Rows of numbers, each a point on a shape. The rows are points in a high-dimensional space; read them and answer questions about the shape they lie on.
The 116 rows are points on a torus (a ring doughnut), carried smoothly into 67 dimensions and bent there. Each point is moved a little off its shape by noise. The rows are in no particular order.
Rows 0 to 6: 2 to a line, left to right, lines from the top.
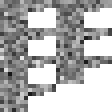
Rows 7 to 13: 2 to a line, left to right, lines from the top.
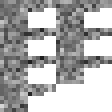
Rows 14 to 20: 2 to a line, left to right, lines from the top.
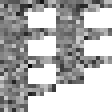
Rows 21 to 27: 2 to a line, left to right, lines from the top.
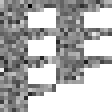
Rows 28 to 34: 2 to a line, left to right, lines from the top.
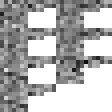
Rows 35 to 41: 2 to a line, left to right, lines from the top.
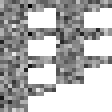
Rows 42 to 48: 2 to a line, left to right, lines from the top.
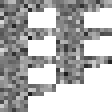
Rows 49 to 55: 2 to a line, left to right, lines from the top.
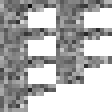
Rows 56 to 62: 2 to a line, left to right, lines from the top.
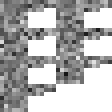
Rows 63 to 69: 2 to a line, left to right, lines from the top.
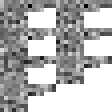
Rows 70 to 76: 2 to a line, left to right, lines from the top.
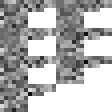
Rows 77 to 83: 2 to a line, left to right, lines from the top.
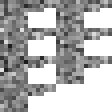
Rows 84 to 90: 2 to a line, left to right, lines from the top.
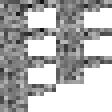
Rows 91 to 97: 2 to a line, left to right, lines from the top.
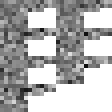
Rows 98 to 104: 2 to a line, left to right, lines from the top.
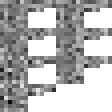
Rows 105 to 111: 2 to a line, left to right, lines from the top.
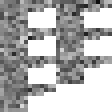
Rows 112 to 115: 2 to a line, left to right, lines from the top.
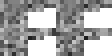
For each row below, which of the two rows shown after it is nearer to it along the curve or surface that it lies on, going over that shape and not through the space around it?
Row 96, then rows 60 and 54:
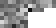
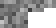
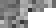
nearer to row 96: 54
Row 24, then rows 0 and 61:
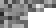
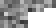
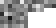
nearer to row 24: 0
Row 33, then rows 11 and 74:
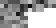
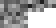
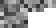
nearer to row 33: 11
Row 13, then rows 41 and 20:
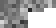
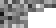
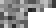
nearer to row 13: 20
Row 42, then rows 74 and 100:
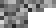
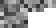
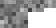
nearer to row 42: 74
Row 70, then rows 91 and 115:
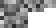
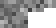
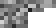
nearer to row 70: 115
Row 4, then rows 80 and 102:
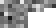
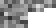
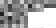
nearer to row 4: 102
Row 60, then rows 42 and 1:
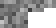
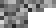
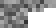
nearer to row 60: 1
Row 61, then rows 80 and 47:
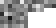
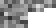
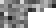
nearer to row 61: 47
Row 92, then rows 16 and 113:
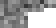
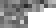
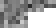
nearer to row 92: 16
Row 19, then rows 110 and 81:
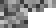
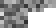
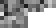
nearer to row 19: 81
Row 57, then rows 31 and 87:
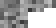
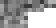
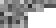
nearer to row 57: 87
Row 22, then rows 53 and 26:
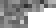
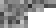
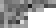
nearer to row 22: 26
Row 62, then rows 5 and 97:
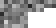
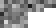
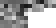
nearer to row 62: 5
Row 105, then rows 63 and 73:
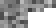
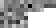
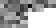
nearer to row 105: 63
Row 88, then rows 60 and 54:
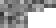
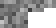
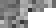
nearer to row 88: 54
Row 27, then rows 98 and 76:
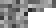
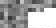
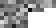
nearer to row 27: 98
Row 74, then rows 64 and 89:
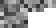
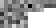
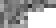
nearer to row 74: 89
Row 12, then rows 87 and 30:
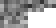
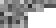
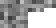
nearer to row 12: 87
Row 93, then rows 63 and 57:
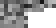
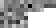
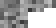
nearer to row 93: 63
